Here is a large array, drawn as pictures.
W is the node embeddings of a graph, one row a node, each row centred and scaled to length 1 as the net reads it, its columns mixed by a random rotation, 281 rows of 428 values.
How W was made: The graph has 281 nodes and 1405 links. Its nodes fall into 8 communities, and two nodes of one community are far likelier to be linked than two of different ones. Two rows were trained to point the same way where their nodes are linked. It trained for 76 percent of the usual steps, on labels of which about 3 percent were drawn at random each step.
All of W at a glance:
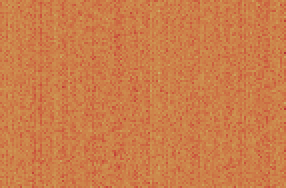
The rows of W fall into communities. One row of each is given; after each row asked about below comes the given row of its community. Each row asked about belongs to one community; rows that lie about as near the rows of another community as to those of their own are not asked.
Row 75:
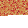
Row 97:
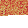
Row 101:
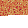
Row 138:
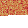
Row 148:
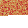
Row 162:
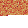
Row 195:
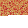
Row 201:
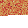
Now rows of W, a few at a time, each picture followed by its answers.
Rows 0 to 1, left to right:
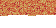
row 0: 162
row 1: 148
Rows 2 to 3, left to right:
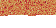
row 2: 148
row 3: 97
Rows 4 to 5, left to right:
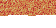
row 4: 101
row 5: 138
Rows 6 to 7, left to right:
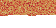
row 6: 195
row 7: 195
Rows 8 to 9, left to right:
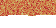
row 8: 201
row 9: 75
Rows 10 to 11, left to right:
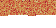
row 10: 138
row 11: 162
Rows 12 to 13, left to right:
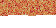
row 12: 201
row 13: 148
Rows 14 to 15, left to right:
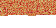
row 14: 138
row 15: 101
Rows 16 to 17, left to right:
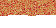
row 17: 201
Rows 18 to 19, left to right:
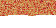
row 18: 75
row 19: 75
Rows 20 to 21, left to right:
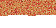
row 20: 138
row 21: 162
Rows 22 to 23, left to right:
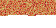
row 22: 101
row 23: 162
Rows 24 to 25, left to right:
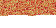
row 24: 148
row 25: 75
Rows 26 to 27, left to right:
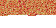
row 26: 101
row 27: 162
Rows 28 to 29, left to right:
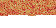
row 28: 195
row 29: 148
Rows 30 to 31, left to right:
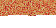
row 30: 75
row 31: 201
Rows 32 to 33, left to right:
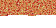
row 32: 162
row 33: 138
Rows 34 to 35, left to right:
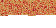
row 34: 201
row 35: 75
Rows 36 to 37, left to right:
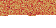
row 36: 138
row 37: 75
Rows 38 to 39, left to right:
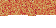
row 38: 148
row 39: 138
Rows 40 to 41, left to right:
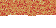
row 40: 162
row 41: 148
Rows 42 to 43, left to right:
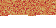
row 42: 162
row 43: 97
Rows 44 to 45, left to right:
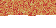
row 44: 101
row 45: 201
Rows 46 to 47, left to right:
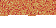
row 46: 101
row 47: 148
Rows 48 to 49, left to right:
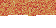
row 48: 201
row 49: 195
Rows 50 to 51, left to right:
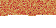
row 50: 75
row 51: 75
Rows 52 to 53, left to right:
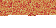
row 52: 101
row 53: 201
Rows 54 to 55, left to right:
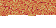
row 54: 148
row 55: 138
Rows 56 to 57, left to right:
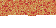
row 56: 162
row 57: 201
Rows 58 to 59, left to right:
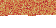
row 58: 201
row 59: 162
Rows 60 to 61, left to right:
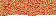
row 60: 75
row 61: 101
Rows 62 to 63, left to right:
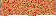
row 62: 195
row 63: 97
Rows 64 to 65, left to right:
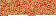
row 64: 162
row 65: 97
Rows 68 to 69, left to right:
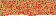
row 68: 75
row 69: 75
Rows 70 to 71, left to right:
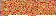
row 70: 101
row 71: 138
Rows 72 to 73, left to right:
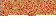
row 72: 201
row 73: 138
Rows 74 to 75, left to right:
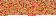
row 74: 101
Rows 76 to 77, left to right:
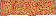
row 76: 97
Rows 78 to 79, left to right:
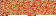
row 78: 201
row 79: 162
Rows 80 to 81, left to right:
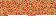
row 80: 195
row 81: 75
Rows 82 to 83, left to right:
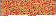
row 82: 138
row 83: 148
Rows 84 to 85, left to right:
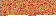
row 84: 101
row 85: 97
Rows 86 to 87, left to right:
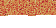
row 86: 101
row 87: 75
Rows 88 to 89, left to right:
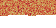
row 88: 162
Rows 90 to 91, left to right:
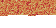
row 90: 201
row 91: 201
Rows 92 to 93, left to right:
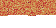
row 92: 101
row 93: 201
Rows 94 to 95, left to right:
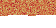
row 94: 162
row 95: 148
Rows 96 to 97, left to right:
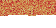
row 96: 162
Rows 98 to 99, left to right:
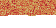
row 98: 195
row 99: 97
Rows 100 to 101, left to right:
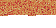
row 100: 195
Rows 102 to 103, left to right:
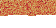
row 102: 195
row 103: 75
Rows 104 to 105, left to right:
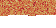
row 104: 101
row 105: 162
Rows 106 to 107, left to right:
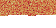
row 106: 101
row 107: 162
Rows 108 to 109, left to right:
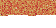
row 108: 148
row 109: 138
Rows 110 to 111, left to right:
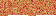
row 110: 101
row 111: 148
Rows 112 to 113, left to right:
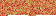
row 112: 162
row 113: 148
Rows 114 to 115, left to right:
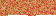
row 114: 97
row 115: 75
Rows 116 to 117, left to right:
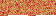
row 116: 201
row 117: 162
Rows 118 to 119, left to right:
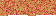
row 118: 138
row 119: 138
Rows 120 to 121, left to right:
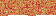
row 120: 75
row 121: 75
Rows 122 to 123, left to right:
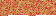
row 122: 97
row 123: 75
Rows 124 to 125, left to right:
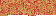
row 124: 101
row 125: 138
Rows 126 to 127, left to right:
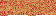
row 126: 97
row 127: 195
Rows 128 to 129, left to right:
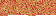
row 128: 97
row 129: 195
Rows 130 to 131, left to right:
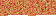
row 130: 101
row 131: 101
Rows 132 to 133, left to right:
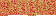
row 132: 195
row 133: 148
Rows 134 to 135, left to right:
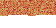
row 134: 101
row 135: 75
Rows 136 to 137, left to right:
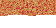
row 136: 75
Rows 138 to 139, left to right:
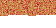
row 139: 138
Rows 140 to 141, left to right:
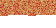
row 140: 75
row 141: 162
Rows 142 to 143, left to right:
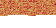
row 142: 75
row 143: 201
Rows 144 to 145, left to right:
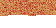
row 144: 148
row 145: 195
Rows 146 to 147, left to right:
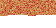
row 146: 75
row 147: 162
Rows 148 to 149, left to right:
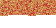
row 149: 201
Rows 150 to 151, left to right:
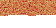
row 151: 195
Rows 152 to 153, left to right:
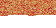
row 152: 201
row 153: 101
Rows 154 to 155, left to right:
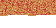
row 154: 97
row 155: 101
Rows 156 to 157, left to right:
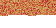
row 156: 148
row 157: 97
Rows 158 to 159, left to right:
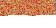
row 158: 201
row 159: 138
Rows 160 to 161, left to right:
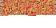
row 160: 148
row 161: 201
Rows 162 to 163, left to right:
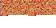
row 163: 97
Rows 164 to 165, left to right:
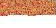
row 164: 201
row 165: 101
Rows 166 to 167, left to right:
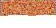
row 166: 195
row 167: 195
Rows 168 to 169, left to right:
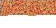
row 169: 148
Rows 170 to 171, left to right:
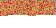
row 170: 97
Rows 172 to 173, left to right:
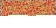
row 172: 162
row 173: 148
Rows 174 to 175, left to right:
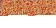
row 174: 162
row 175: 101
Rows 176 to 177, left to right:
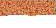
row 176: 162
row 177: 101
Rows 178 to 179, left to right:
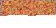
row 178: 101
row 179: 201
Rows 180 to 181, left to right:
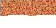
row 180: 75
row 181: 101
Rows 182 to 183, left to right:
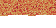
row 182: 148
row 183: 75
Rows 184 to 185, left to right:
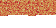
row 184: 162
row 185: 162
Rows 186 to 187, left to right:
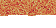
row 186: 97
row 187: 75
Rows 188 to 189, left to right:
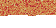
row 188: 201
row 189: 162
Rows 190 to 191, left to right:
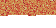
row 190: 201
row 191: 138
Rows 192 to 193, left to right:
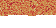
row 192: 138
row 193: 101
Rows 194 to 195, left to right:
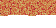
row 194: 75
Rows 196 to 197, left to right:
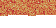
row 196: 138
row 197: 138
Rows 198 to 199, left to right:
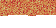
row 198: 97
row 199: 201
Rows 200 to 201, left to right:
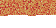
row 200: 75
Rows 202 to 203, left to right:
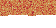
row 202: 101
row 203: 101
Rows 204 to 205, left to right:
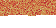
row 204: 195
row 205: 97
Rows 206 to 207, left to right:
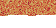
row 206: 101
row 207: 162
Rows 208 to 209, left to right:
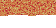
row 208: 97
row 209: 195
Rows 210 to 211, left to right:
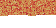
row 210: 148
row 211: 148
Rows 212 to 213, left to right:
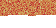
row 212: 162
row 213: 101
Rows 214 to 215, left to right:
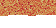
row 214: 148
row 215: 162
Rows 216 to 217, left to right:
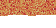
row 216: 75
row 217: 148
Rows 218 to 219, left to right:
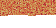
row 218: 75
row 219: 101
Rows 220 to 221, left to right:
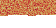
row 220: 97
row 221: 162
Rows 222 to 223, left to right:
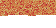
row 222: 101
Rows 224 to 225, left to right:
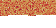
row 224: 162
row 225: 162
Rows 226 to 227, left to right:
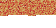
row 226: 138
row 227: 162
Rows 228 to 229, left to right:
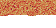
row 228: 195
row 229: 101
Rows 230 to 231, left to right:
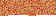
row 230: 101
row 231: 148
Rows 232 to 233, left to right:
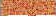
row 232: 75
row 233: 162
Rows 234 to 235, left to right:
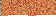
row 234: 195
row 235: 162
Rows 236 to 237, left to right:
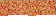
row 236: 195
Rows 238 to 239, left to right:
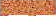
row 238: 162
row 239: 148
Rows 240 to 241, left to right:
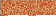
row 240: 97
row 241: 97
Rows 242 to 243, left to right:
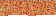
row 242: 97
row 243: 97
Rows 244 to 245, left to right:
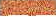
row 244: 138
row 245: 97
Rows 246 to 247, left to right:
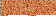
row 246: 75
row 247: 138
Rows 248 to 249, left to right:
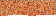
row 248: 75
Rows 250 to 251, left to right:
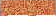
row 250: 101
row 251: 138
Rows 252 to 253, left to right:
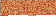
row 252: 201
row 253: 101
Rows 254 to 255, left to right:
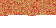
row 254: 138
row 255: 148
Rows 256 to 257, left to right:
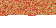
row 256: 101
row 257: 195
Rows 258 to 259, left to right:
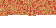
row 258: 97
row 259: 148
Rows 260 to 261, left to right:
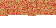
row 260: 195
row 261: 195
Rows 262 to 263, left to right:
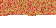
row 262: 101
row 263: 101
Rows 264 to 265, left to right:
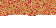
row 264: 138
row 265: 201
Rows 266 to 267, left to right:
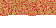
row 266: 148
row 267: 195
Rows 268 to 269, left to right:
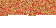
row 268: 75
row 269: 148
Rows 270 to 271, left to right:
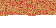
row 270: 97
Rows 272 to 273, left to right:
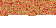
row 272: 162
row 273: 138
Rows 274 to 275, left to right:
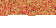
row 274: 75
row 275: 195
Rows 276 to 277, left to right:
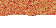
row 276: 75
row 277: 162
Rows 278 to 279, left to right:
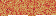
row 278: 138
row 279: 201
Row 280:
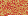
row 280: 195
